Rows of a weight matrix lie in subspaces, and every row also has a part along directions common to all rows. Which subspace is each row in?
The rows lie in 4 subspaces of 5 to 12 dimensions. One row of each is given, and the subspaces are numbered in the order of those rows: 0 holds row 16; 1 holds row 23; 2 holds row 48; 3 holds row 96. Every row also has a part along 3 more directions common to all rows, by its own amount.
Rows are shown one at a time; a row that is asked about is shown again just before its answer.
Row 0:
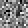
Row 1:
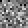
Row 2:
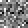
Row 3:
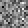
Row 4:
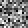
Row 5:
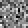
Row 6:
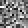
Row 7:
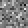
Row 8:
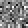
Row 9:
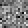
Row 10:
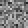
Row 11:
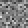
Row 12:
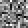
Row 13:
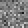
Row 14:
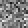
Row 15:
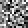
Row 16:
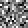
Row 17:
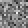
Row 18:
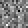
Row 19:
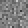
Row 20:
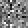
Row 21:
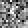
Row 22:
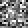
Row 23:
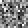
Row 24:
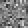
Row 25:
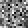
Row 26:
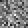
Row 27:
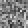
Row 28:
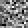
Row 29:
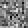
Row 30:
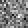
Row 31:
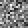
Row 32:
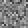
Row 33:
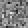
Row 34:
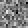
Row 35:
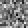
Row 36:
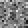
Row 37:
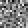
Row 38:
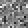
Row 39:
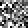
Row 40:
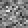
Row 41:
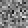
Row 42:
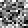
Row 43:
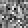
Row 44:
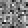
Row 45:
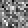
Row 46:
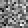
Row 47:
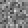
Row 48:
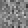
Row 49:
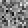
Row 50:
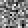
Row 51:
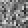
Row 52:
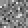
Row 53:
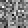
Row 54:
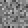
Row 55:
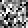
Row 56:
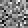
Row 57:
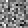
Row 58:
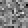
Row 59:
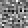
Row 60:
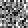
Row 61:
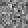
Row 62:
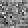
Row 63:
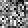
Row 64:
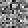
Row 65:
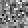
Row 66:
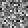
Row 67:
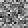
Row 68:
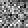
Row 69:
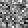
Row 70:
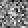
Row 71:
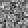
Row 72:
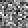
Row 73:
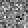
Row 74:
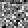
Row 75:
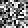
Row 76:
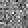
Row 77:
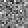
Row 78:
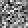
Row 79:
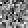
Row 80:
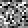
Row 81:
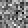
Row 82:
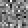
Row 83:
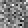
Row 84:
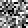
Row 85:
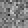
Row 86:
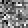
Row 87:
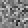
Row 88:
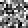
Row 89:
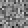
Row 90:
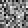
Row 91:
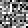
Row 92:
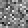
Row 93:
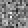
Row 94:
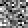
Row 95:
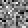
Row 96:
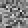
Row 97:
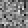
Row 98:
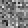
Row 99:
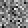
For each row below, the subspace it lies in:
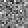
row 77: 3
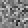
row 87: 3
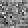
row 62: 0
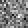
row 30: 1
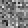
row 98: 1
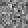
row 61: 2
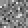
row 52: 2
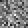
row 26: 3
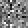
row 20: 2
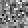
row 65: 2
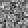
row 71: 2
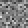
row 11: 0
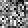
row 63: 3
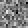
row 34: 1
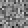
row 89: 3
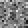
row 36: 3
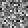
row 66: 2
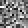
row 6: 3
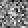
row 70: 3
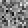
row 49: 1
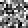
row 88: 2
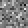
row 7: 1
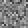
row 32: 3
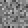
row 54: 2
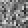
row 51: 3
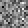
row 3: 1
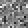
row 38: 2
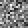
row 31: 2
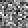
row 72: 1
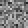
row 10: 3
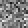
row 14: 3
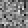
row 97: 3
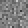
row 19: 2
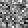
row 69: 0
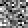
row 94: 0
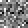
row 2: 1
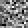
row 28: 0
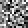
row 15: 0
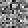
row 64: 2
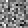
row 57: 0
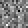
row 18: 1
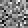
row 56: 3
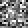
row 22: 0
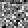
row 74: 2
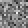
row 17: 1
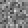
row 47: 2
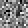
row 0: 3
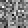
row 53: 1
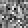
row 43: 3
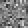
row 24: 3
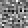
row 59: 0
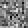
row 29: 0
